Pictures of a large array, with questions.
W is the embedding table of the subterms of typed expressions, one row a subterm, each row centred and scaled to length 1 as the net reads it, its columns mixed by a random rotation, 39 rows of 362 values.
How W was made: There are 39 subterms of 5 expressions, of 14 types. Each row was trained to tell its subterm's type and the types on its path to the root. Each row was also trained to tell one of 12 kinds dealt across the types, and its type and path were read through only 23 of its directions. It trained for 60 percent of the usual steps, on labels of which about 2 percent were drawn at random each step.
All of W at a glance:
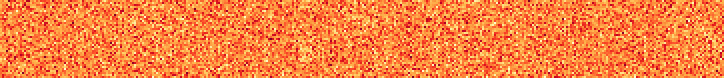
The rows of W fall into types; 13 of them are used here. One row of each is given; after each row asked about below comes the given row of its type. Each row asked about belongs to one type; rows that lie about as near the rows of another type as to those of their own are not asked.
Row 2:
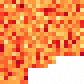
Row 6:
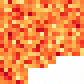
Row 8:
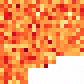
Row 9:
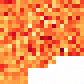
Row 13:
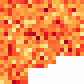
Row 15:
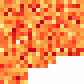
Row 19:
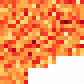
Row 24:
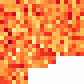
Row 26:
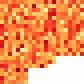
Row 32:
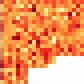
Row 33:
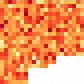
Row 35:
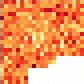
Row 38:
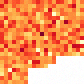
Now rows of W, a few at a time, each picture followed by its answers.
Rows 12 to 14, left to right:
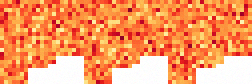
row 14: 26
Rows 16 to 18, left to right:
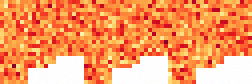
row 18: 38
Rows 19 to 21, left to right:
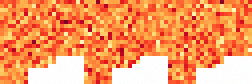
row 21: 32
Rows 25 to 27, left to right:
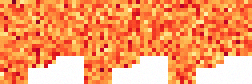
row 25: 2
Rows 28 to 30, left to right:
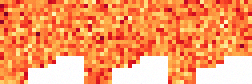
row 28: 38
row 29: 2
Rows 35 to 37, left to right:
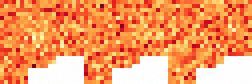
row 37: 33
